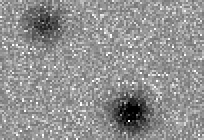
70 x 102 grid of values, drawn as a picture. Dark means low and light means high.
The distribution is heavy-tailed on both sides. The halves do not mirror each other. There are two dips. No overall slope runs across the table. No single row or column stands out from its neighbours.
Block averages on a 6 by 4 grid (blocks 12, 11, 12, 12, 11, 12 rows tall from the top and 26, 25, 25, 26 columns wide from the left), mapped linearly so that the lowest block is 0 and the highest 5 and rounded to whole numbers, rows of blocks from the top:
3 4 5 5 / 3 4 5 5 / 5 5 5 5 / 5 5 4 5 / 5 5 0 4 / 5 5 1 4
